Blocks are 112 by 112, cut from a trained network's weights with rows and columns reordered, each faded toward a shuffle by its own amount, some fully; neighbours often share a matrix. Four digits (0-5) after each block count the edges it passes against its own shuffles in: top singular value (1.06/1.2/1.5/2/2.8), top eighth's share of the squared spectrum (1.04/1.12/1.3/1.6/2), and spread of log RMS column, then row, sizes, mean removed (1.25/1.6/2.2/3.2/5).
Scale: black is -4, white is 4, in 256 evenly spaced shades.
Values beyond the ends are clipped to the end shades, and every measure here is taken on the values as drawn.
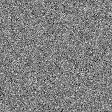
0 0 0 0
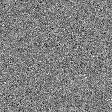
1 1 0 0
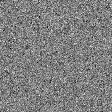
2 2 0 0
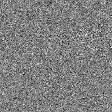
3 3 1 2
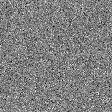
1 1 0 0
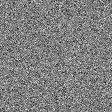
0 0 0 0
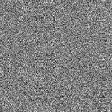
4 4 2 2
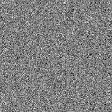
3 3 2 2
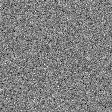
1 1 0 0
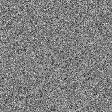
2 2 1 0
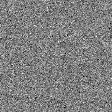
2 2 1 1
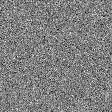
0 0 0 0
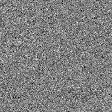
2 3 1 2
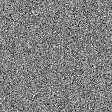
0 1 0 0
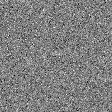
0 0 0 0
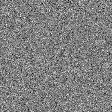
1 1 0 0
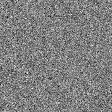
1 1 0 0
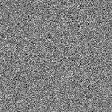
3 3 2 1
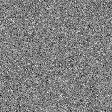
1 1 0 0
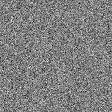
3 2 1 0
